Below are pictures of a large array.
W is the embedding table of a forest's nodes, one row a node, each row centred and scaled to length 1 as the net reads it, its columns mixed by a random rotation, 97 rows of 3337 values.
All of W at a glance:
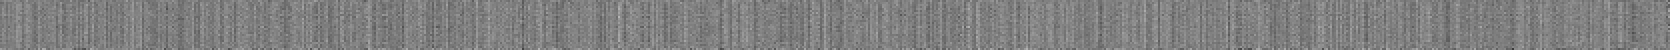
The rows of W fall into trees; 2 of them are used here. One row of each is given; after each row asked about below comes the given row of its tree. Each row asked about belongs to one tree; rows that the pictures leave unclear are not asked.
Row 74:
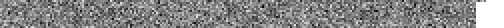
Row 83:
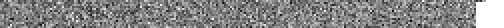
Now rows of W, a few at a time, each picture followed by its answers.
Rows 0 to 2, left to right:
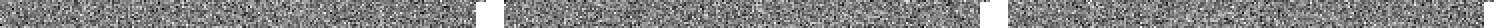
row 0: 74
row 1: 83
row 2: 74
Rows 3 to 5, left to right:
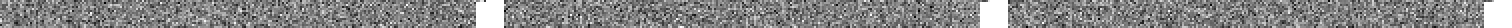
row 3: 74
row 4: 83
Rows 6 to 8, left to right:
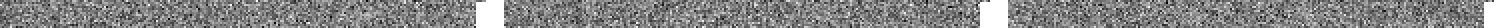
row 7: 74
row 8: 74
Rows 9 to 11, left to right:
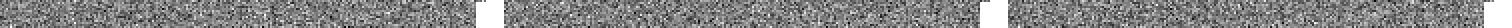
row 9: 83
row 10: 83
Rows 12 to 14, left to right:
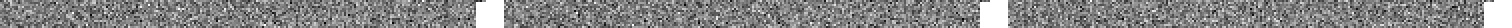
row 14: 74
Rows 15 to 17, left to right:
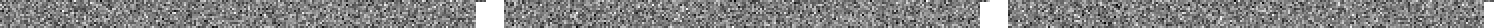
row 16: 83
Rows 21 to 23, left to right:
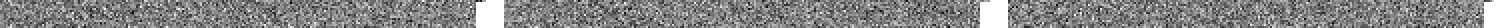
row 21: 83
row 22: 74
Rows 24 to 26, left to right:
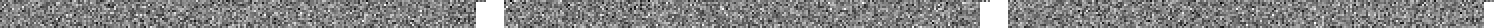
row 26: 83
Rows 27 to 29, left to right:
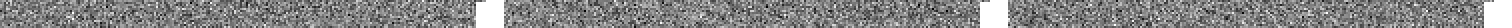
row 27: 83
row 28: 74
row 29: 74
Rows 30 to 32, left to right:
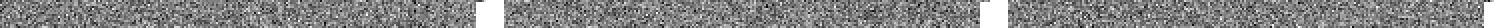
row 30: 83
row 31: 74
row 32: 83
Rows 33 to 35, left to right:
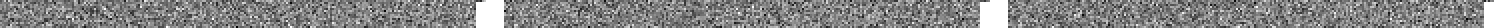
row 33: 83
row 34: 83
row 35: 83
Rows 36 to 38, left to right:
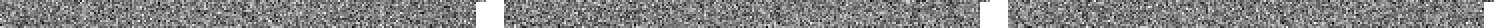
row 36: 74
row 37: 83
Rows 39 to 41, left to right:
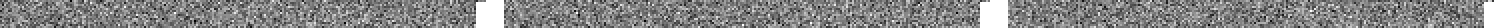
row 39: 83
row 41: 74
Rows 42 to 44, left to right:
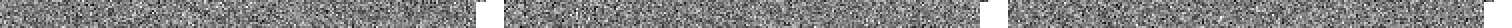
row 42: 74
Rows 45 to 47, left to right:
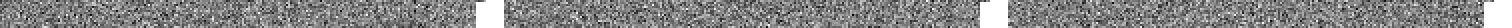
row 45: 83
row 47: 74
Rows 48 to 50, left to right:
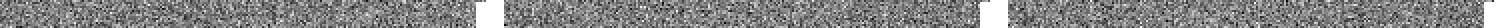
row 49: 74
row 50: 74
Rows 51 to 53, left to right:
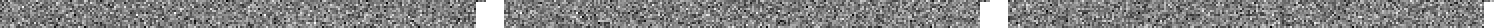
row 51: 83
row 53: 83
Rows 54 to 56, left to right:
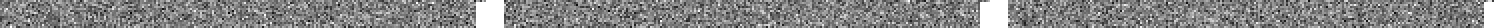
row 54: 83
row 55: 83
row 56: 74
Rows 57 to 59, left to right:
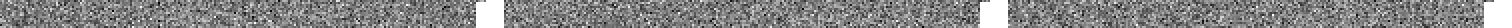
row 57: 74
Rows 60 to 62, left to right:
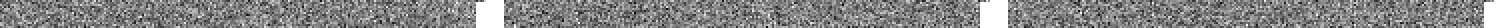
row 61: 83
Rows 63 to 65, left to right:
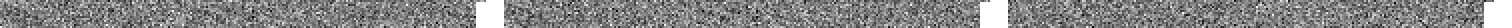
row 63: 74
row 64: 74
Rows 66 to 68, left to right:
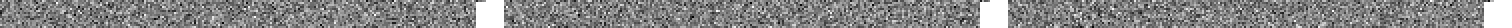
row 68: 83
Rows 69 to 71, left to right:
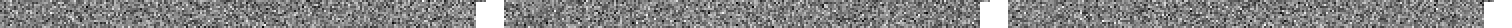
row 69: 83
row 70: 74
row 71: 83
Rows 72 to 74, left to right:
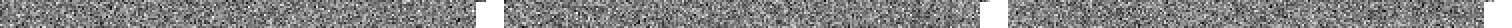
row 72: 83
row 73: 83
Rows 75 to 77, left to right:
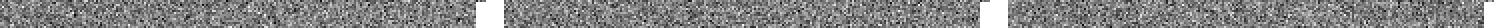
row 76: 83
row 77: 74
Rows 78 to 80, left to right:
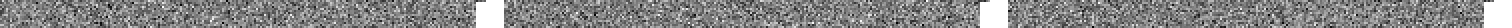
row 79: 83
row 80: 83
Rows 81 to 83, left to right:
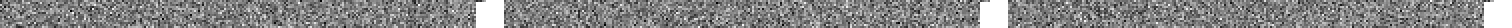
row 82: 83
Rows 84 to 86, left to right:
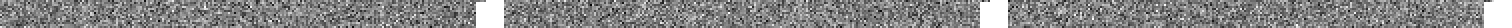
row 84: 74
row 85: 74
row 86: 83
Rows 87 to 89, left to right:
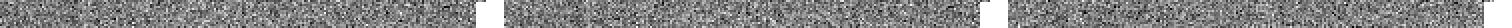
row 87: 74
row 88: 74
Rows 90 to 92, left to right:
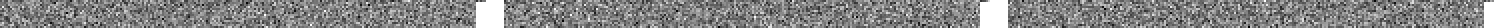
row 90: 83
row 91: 83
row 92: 83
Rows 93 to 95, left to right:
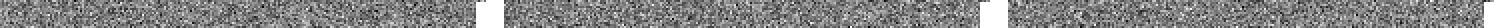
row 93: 74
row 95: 83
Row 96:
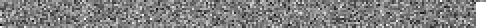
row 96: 74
